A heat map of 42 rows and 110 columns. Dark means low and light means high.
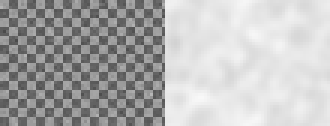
The table splits into one row of 2 panels. Panel 1,1: middling, checkered, strong in contrast. Panel 1,2: very high, blotchy, faint in contrast.
